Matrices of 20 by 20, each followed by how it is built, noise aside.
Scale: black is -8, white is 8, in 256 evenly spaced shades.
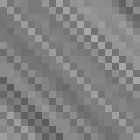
Toeplitz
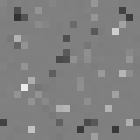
sparse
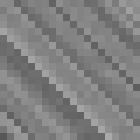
Toeplitz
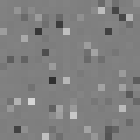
sparse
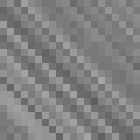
Toeplitz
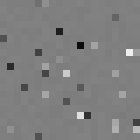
sparse
